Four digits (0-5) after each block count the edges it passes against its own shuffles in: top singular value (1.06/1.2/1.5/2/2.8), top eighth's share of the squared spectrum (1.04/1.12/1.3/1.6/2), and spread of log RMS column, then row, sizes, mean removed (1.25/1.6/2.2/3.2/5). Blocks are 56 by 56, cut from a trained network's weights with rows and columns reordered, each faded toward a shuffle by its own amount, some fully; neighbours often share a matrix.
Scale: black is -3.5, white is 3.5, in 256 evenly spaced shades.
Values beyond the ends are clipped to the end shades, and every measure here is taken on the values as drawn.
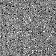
0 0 0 0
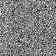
1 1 0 0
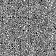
1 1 0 0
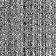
4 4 2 3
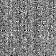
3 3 0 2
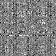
3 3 0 2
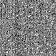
2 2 0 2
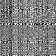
4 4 1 3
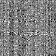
3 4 1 3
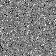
0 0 0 0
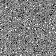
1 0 0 0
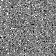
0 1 0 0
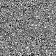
1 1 0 0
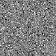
2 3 1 1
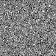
1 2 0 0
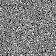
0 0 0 0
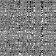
3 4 3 0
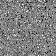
1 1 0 0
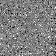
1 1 1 0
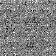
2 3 2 0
